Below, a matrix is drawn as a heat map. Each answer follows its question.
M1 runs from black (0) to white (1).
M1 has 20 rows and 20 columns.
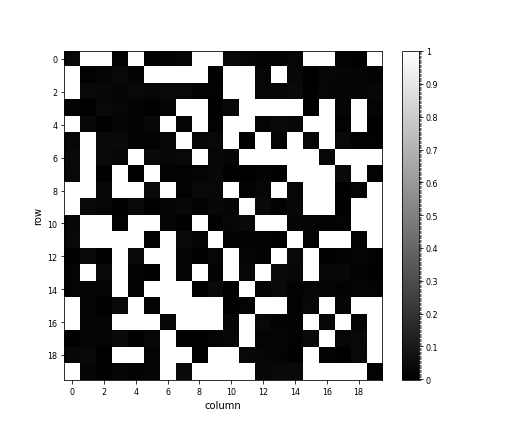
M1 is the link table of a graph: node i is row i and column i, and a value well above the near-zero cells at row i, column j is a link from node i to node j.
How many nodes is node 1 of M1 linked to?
8
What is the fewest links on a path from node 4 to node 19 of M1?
2
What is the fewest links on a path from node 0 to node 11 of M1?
2
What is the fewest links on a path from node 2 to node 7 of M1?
3
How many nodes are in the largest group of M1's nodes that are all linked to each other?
5
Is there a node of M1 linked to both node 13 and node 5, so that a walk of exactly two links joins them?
yes
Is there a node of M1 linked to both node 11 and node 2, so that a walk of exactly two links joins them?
no
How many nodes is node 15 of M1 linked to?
11
